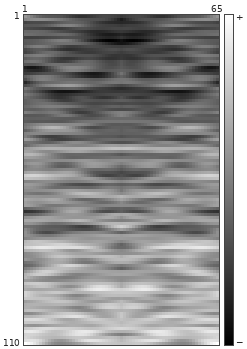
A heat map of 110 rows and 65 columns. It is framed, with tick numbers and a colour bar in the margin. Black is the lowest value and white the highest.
Streaks run across, left to right. There is an overall slope up to the bottom. It is mirror symmetric from left to right. On average the colour sits 50% of the way up the scale. The top middle is the ninth with the lowest average.
